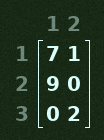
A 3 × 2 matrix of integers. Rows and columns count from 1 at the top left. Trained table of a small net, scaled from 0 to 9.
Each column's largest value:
9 2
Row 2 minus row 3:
9 -2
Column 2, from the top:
1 0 2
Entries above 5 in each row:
1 1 0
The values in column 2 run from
0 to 2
